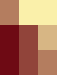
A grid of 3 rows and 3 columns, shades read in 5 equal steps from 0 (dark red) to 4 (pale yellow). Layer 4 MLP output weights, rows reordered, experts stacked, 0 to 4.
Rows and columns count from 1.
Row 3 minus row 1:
-2 -3 -2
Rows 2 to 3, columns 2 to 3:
1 3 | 1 2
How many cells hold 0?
2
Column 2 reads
4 1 1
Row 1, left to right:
2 4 4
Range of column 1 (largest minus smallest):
2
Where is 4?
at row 1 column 2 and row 1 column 3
